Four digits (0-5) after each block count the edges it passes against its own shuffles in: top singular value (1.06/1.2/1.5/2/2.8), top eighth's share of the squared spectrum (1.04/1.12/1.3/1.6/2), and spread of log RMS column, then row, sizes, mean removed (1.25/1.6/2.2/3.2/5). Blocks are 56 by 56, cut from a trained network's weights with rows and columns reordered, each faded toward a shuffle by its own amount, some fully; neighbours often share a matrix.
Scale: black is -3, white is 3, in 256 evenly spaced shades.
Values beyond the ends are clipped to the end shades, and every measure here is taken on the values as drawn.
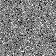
0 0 0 0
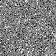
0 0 0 0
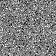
0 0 0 0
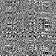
3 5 2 3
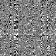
3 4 3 1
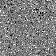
0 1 0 0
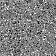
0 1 0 0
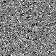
1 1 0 0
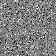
1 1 0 0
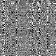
3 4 3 1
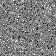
0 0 0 0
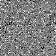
2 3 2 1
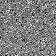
0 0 0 0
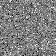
0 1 0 0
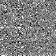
2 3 2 1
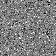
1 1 0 0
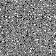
1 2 0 1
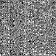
2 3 2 2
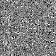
1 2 0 1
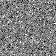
0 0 0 0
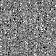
2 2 0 2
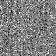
2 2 0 1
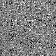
2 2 1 1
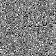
2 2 0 1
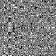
3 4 2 2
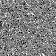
0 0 0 0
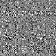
3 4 2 2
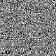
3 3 2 2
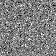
1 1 0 0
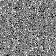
1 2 0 1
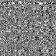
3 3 1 3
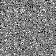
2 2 0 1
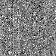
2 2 1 1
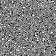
1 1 0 0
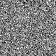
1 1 0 0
